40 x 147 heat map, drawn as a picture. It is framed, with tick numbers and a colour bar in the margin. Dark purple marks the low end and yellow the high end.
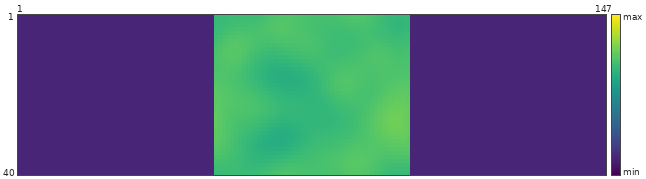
The table splits into one row of 3 panels. Panel 1,1: very low, flat. Panel 1,2: high, smooth, faint in contrast. Panel 1,3: very low, flat.
